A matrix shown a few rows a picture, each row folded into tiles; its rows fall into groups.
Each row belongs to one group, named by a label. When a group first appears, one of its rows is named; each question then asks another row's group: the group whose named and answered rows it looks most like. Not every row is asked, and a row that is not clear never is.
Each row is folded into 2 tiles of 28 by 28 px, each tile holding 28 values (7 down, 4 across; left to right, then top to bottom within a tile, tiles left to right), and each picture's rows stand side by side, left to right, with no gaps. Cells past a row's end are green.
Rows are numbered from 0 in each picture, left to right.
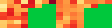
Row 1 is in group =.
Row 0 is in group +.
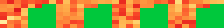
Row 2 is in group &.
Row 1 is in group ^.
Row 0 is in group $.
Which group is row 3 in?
^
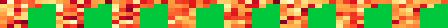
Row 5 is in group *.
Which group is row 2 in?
+
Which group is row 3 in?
$
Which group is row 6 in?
=
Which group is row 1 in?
+
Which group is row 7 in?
*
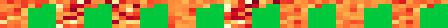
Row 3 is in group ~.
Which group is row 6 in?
^
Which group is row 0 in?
$
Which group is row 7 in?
$
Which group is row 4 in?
+
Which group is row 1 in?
+
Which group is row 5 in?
$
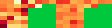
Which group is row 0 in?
~
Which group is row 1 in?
$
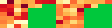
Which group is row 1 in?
*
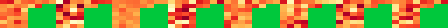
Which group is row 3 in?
+
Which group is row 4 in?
~
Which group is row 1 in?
&
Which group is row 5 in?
^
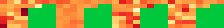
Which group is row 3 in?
^
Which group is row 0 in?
~
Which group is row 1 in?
$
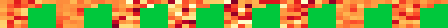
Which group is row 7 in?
&
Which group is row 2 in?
~
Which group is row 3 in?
^
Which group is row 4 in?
&
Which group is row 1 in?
~
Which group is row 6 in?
^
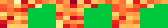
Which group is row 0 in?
~
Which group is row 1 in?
=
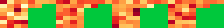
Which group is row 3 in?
&
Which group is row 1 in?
$
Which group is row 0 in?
^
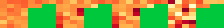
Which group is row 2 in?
~
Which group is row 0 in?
$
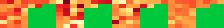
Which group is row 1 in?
&
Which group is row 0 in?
$
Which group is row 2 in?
*
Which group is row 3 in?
$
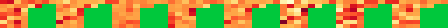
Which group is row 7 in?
^
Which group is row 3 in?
~
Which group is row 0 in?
$
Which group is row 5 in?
*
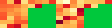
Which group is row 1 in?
*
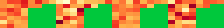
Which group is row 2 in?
~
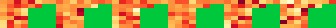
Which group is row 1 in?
~
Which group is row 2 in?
=
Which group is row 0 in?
=
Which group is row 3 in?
=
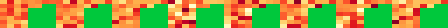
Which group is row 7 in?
*
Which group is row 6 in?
=
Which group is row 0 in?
&
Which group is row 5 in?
=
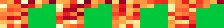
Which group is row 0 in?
+
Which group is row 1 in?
+
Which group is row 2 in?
&
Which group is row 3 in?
+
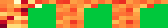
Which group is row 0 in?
~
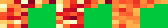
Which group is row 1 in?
+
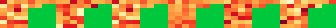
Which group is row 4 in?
&
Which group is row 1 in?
=
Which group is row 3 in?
^
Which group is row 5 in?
*
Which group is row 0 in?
^
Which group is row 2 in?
^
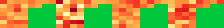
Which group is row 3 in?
+
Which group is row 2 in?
$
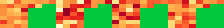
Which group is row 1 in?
+
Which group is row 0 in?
*
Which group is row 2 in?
&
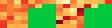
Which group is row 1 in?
*
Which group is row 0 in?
~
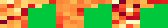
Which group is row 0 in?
*
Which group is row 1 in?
~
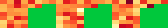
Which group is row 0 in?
=
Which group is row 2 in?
=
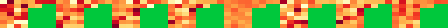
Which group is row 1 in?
~
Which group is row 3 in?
*
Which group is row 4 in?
$
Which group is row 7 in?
&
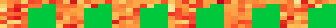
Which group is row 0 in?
+
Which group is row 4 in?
^
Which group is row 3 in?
+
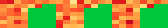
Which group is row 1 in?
~
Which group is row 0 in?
$
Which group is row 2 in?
$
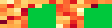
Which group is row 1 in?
=
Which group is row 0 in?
*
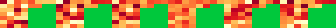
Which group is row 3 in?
$
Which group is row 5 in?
&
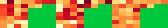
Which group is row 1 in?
+
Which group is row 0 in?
&
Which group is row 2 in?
*
